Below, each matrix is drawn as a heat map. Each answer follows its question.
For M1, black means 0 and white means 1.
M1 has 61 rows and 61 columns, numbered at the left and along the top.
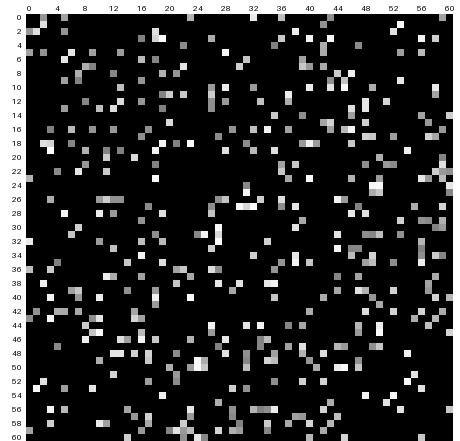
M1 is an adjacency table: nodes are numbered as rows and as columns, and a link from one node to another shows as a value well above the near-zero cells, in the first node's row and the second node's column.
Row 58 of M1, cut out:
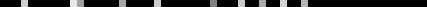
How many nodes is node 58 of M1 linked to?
10
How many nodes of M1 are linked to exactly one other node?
0
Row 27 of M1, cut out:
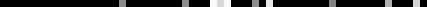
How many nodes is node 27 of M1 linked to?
10
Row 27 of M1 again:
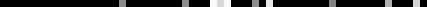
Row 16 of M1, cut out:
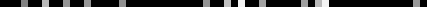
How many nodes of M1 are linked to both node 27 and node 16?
3
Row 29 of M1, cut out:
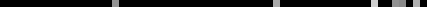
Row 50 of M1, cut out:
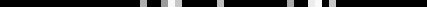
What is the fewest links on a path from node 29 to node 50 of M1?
3
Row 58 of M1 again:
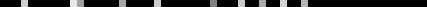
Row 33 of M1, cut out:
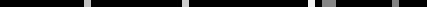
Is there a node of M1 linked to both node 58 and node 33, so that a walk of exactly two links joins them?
no
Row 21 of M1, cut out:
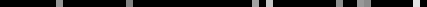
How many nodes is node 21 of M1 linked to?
8
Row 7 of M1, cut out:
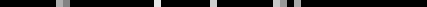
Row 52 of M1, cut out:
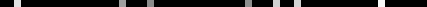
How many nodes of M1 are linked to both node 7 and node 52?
2
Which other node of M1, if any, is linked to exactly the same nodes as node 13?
node 28
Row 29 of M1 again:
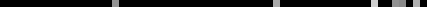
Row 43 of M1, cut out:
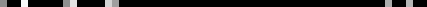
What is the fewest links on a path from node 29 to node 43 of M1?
2
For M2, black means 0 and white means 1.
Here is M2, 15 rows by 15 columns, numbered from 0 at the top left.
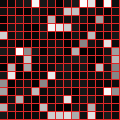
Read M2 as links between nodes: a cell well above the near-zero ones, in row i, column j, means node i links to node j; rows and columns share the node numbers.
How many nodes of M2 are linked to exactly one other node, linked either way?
0
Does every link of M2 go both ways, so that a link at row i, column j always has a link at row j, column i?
yes
